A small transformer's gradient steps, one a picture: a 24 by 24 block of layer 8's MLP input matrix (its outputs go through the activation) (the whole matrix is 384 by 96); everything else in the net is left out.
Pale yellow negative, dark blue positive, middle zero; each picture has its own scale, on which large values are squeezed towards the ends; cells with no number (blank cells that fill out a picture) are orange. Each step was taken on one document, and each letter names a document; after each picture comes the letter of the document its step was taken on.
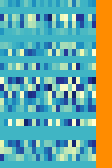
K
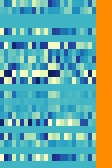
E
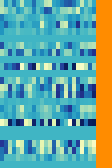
K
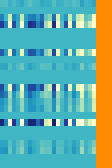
K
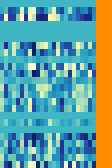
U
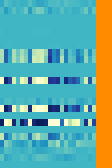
E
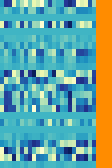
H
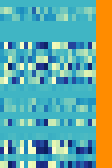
U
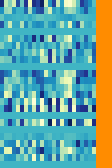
H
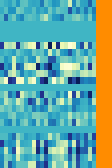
U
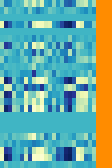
H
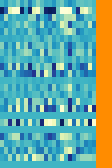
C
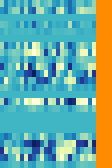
C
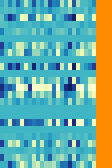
K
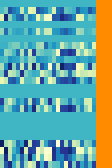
U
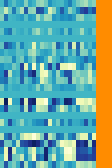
C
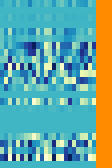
C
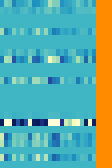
E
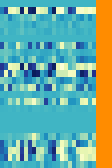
C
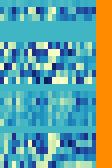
U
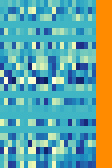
U
